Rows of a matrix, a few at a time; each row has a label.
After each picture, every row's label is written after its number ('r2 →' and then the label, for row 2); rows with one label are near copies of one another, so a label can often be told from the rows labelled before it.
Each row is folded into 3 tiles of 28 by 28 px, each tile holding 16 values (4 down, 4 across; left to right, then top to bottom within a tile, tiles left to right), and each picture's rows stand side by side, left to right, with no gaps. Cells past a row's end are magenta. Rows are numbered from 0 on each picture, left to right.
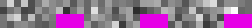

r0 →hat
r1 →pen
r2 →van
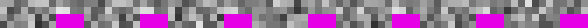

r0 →van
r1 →van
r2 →van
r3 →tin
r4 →van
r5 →van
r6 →hat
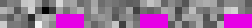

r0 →tin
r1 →pen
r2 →van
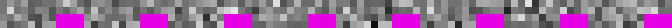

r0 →pen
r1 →pen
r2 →van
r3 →hat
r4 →pen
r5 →pen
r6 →hat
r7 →van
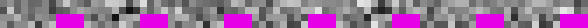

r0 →pen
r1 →tin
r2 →pen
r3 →van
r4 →tin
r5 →van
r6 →van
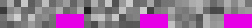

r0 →hat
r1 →hat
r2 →tin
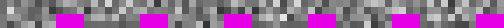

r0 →pen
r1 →hat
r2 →pen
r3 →hat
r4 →van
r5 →hat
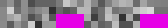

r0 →pen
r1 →van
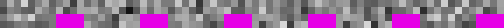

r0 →hat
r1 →tin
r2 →hat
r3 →pen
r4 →pen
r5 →hat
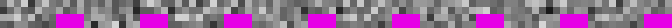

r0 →hat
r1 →pen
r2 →hat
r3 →pen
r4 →hat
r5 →van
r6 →tin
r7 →hat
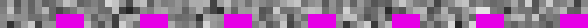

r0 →pen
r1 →tin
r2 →tin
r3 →van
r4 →pen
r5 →van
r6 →hat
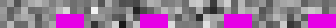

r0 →van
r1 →pen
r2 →tin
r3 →van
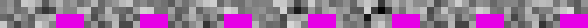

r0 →tin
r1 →van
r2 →van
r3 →tin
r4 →tin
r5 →van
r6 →van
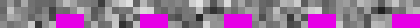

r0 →pen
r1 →van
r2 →tin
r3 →van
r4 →tin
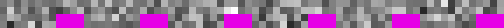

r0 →pen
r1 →hat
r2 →van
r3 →van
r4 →van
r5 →hat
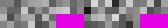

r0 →van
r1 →hat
